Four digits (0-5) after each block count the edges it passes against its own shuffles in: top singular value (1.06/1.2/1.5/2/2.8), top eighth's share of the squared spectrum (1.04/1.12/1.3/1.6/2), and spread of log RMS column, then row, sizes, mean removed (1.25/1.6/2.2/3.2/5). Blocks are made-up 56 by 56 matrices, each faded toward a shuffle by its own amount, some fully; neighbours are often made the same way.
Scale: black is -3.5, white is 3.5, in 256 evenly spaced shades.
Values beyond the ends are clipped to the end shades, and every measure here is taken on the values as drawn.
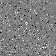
1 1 0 0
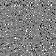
3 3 1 2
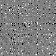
4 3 2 2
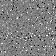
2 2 0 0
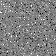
1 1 0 1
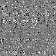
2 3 2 2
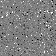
1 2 1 0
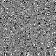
3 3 2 0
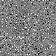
3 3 0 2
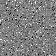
0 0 0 0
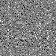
3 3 1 1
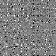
3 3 2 2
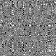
4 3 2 2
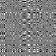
4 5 3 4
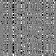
4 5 3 2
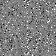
2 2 1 0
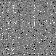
3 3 1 0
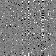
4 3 2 1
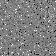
2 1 0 0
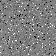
1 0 0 0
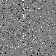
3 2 1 0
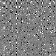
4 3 2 1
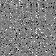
3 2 1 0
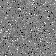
1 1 0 0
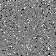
2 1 0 0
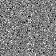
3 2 0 0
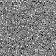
2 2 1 0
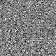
3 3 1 1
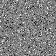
0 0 0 0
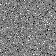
0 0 0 0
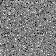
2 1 0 0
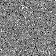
2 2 0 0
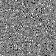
2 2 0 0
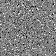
2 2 0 0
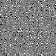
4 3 1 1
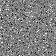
0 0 0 0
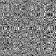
4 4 3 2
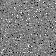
1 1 0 0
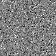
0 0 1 0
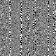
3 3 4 0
